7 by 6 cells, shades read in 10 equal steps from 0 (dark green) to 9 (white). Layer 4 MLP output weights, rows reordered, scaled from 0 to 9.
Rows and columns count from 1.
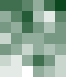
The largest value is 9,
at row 7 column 3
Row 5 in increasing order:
4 5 5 5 6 7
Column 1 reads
2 5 4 7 4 7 8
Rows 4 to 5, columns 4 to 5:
5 4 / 5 6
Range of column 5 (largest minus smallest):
6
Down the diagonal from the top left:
2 3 2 5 6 7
